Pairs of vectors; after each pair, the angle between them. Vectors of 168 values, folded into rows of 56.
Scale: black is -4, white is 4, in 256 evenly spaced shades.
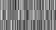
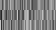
partly opposed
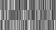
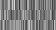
nearly parallel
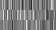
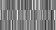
partly aligned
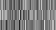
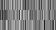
nearly opposite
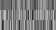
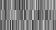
partly opposed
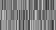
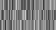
orthogonal
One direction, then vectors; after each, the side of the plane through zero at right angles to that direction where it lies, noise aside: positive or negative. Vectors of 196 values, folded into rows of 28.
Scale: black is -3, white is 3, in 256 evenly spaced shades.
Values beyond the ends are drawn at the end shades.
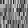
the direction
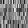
positive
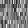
negative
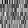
negative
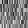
negative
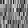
positive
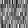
negative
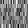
positive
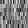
positive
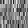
positive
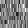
negative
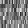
negative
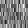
negative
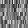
negative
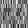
positive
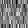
negative
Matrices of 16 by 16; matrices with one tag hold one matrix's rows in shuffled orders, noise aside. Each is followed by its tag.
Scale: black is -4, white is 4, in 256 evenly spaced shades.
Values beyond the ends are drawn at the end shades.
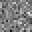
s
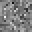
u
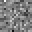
u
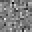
u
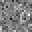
s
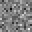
s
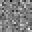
s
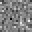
s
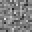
u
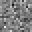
u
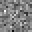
u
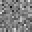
s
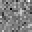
s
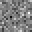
s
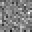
s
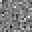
s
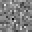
u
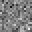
s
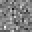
u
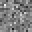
u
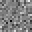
s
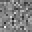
u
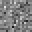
u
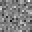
s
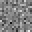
s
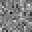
s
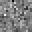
u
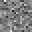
u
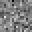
u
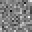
s
